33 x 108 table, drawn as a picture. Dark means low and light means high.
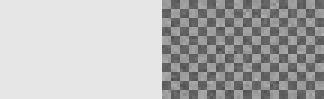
It is made of 1 by 2 panels. Panel 1,1: very high, flat. Panel 1,2: middling, checkered, strong in contrast.
